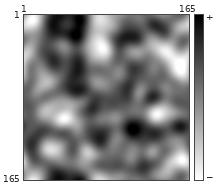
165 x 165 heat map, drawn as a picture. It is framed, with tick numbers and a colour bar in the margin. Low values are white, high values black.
Lone odd cells: none. Mirror symmetry: none. Grain: smooth. Ninth with the lowest average: top right.
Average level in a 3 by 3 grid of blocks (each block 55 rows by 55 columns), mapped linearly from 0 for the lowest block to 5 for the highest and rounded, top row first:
510
152
333
